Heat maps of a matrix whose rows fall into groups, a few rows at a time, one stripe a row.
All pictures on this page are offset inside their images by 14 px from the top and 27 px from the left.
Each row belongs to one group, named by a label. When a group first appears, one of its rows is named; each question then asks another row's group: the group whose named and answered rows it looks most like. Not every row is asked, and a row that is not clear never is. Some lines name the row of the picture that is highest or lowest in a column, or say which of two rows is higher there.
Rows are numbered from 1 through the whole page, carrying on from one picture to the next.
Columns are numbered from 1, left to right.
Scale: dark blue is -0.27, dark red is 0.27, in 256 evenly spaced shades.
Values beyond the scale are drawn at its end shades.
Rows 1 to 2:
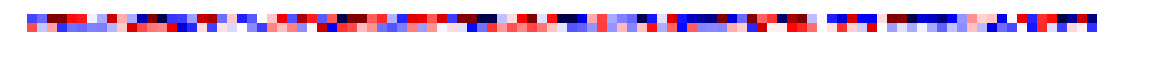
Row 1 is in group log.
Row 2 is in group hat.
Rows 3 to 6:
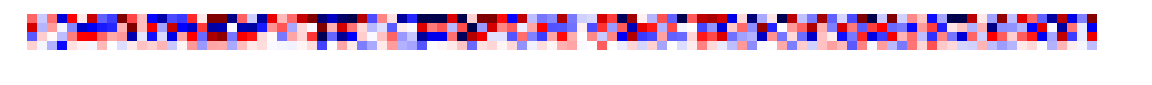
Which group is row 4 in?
hat
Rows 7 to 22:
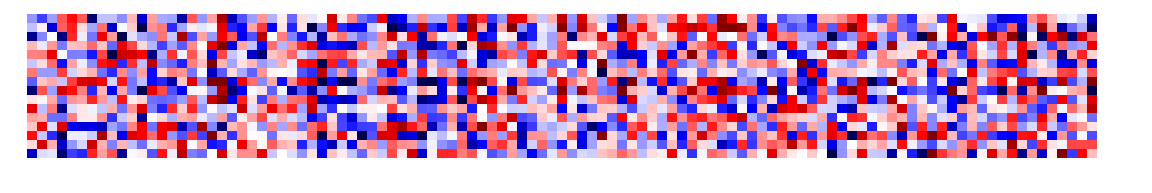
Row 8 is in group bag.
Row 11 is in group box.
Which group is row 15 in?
bag
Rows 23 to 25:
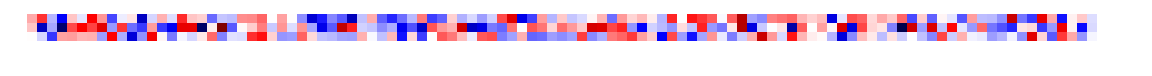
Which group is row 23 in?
bag
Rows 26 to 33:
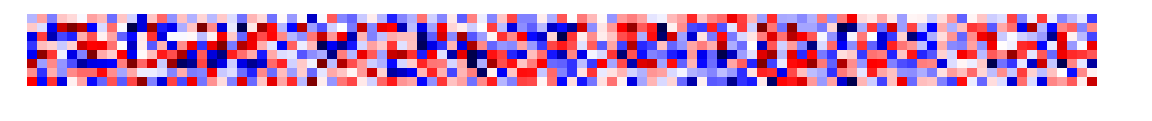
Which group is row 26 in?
bag
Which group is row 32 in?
log
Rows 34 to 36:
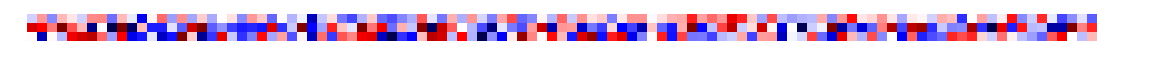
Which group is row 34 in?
bag
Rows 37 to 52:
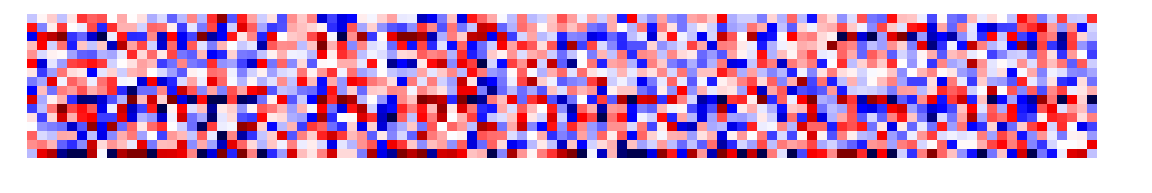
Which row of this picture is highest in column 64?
52
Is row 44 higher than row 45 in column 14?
No
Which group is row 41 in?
hat
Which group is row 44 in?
log
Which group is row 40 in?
box
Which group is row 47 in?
log
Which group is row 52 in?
box
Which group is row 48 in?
log
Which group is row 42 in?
log
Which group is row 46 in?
hat
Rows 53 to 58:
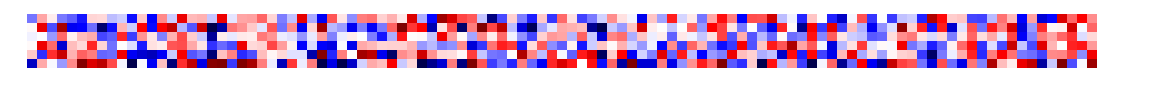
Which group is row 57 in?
log
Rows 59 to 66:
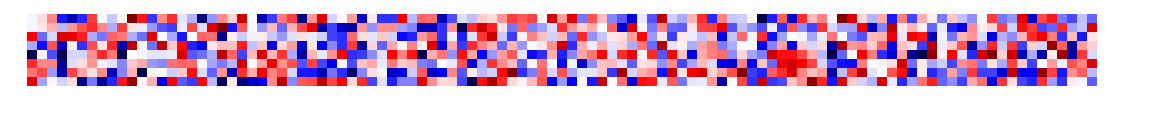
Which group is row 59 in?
box
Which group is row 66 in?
hat
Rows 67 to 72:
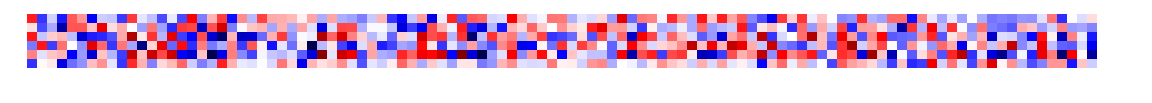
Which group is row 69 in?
hat
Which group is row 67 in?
bag
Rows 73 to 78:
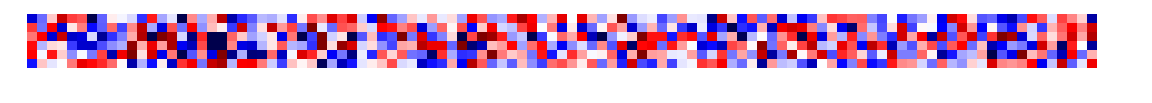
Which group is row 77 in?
hat
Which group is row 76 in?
hat
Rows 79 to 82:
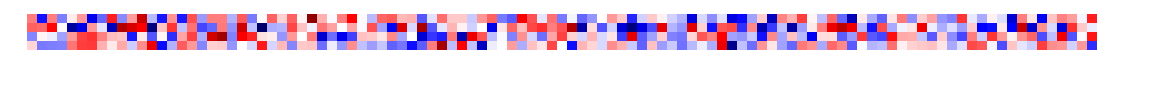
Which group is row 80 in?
box
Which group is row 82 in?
log
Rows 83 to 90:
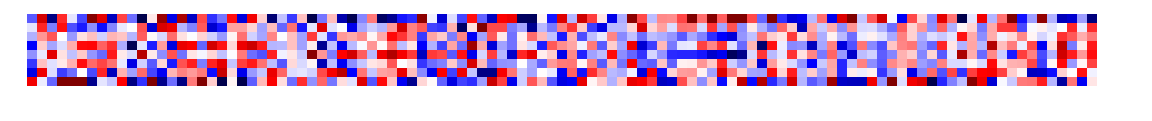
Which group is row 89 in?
box
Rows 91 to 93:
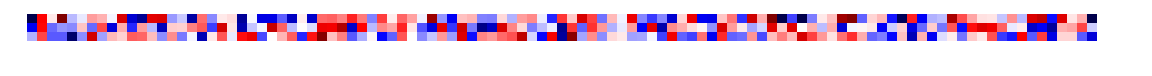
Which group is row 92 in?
box
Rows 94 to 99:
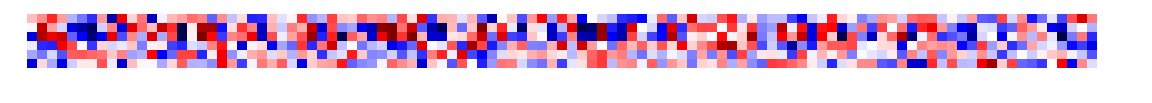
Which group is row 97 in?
bag
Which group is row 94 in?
box
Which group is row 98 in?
log
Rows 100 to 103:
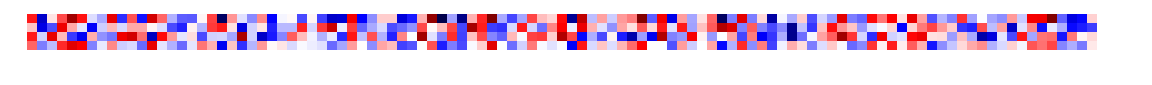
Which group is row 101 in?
bag
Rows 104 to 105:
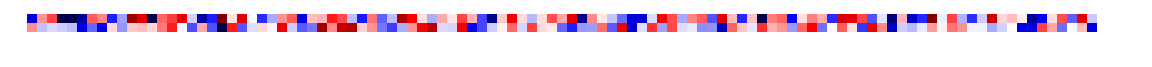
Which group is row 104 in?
box
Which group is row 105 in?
hat
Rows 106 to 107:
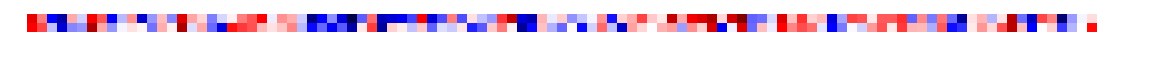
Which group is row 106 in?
bag
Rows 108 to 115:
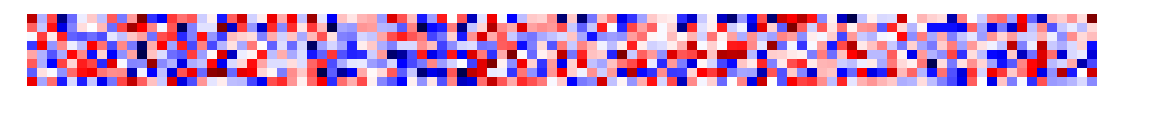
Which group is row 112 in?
bag
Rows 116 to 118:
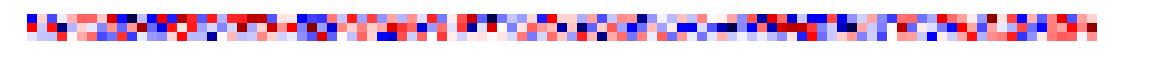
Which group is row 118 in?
log
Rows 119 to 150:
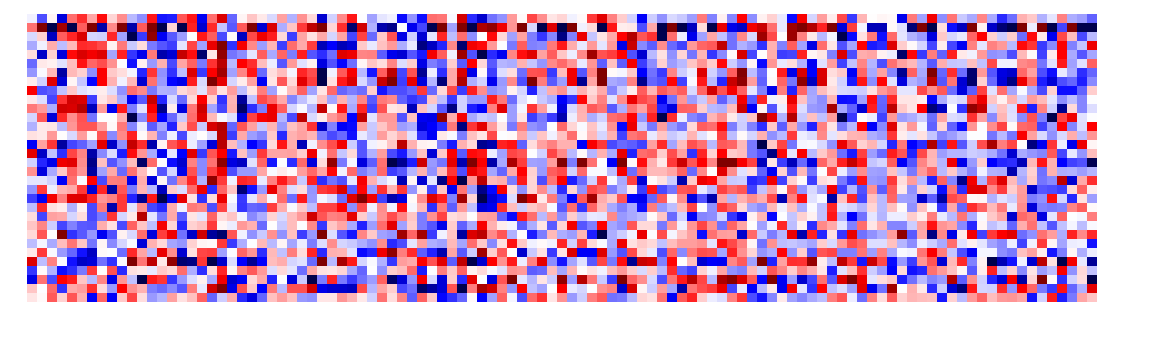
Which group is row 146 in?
hat
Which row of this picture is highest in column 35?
139
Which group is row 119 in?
log
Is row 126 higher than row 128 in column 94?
No
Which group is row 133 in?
box
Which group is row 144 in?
bag
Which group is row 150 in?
box
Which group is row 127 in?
bag
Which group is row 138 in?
box
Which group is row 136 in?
bag
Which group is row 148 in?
bag
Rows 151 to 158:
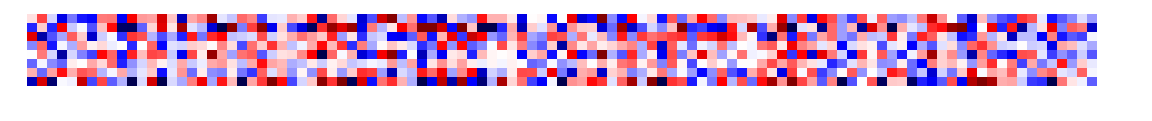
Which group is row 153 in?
bag
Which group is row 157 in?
log
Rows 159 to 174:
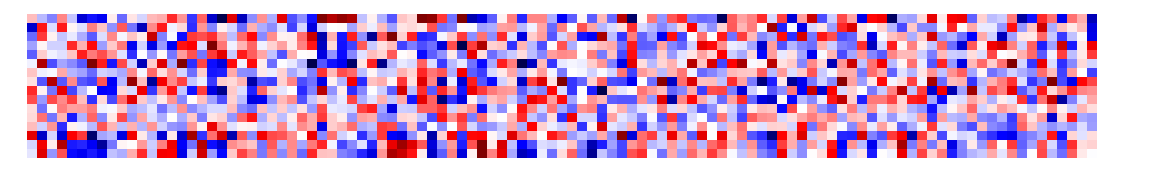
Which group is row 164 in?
bag
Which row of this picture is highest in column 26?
159
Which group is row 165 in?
hat
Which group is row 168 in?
box
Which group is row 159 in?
hat
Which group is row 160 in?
bag
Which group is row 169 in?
log
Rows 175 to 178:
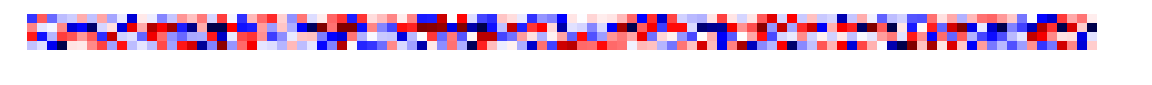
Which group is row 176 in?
hat
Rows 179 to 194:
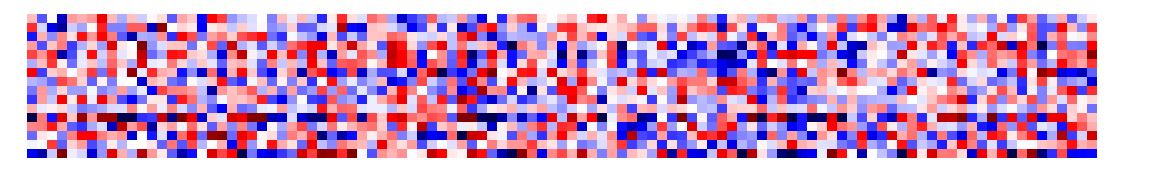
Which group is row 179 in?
log
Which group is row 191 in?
box
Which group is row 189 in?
hat
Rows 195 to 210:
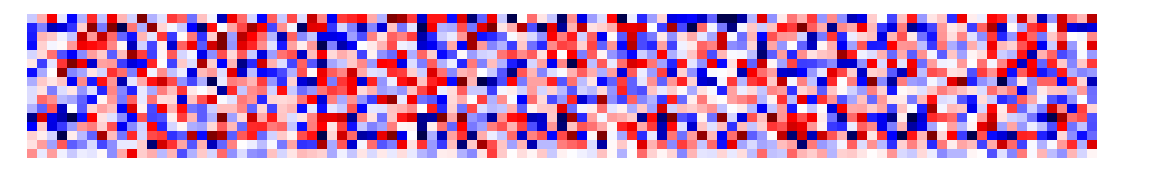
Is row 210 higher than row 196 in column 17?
Yes
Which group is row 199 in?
box
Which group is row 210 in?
hat
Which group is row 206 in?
box
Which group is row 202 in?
hat
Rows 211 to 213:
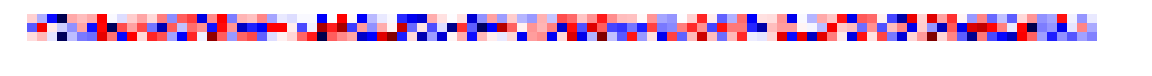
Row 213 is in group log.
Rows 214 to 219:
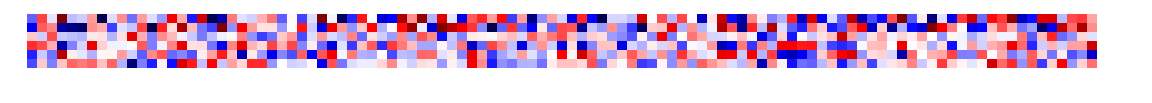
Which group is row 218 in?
bag
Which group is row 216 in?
box
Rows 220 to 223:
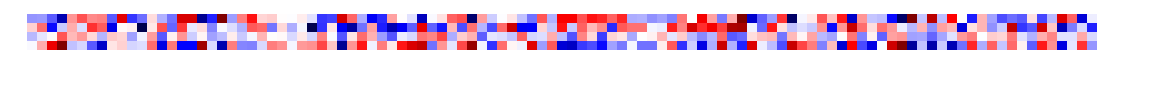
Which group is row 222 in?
log
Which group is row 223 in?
log
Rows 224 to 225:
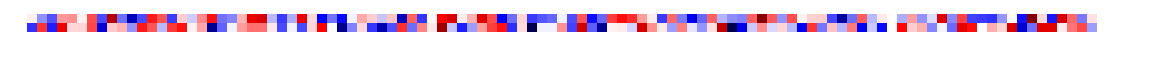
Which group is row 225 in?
log
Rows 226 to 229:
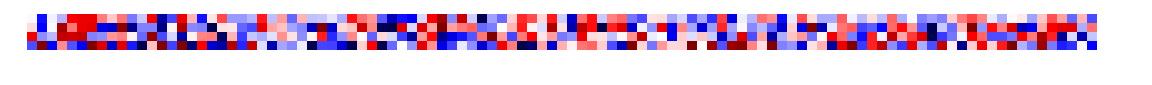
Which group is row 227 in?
log
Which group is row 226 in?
log
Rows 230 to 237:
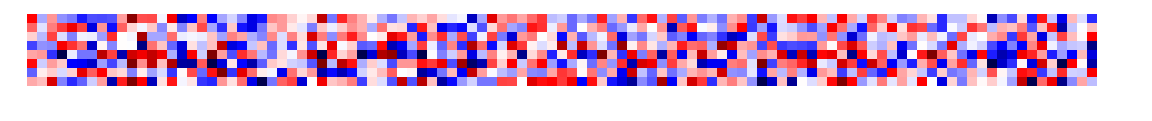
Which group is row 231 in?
box
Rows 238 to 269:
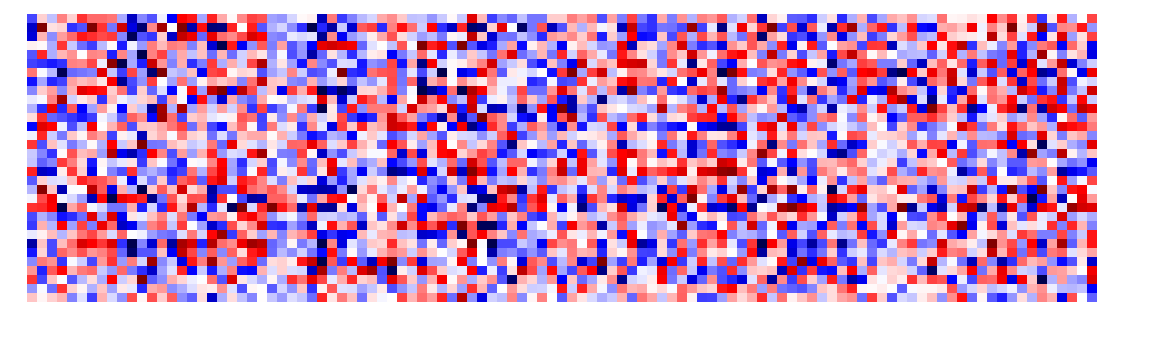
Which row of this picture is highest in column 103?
248
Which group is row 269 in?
hat
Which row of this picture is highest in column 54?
248
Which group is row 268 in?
bag
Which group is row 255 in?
bag
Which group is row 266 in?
log
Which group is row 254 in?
bag
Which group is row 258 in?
box
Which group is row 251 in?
bag
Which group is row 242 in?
bag
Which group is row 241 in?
hat
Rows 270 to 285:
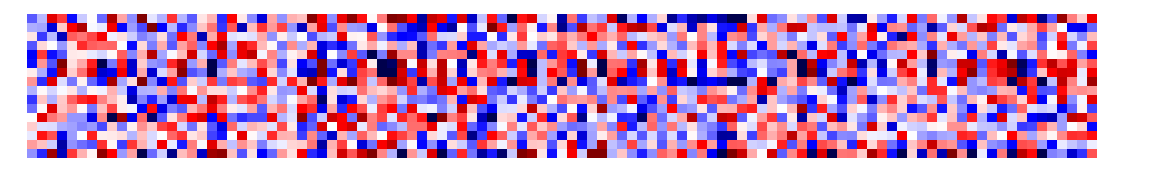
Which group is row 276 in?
log
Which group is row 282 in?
hat
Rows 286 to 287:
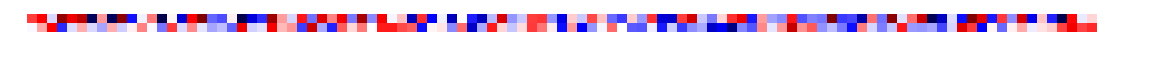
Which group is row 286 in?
box
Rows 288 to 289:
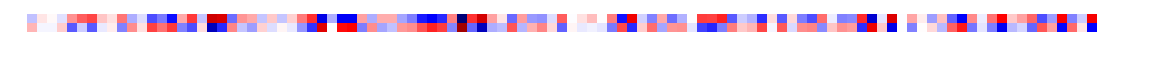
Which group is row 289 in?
hat
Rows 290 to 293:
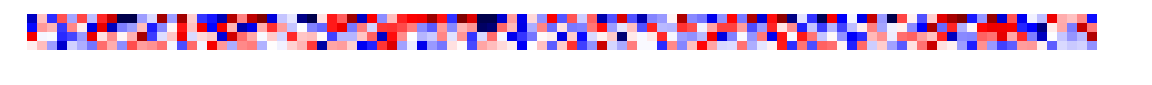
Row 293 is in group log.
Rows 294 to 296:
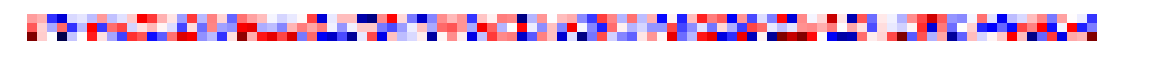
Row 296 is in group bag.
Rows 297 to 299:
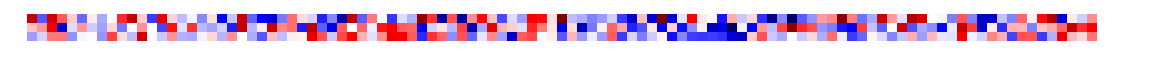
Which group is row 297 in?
box
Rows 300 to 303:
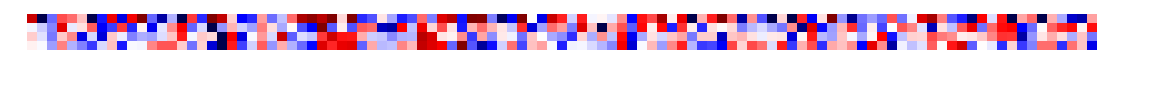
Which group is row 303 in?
hat
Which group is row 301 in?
log
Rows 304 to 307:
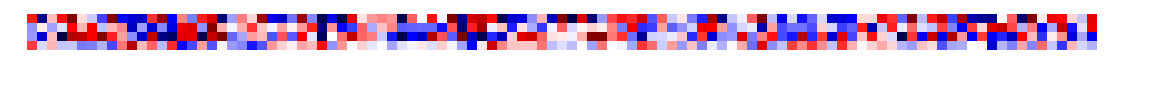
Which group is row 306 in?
log
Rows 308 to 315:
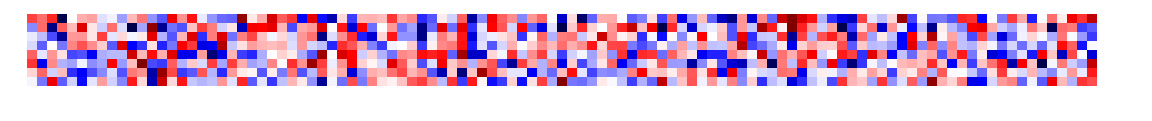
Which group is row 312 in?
hat
